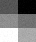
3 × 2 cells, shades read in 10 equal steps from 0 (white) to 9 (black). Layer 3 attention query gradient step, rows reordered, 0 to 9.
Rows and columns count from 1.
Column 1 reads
6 4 0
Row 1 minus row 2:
2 4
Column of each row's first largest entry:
2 2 2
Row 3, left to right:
0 3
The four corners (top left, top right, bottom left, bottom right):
6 9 0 3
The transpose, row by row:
6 4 0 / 9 5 3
